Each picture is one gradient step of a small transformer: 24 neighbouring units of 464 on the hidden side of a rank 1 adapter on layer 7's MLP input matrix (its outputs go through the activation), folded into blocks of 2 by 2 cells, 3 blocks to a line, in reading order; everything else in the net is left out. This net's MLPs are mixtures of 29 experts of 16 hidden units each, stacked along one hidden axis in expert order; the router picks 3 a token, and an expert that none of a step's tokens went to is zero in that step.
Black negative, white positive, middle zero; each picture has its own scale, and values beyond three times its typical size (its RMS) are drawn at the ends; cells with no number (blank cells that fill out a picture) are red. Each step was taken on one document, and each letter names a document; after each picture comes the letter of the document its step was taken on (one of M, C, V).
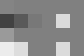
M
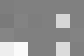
M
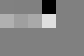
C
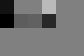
C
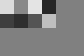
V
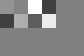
V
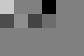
C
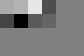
V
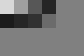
V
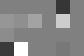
M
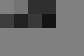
V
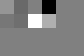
C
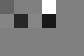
C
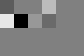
C
